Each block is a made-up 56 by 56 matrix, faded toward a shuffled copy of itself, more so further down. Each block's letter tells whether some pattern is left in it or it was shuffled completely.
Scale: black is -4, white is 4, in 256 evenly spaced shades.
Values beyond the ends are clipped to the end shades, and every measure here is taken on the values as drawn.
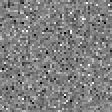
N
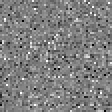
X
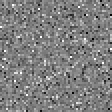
N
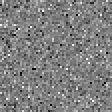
N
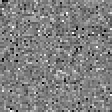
X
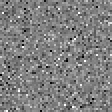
N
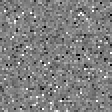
N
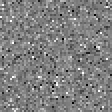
N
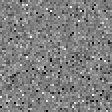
N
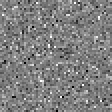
N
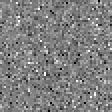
X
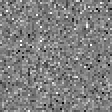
N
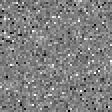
N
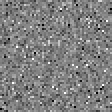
N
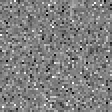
N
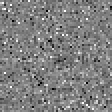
X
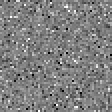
N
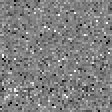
X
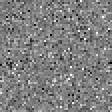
N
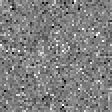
N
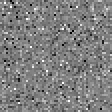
X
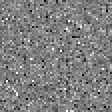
X
